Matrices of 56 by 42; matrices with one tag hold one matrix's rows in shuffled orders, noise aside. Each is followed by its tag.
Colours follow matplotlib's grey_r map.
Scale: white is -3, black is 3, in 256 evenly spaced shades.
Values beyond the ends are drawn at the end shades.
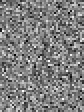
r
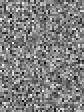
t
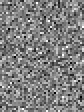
r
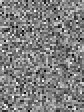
t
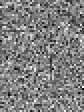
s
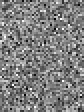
t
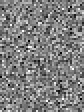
r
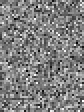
s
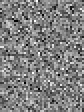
s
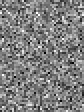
r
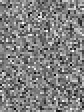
r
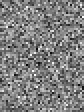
s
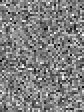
r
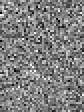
s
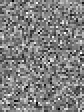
s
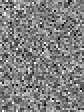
t
